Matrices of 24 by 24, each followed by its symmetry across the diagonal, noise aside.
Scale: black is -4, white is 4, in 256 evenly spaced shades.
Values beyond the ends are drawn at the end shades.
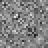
symmetric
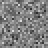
symmetric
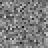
neither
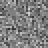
antisymmetric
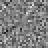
antisymmetric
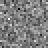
antisymmetric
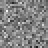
neither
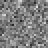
neither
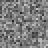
symmetric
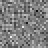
antisymmetric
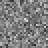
neither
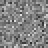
symmetric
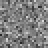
antisymmetric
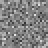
symmetric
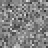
neither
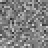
neither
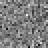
neither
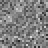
symmetric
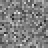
antisymmetric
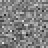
neither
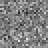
neither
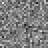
symmetric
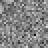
symmetric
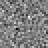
antisymmetric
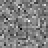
antisymmetric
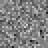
symmetric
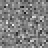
antisymmetric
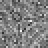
symmetric
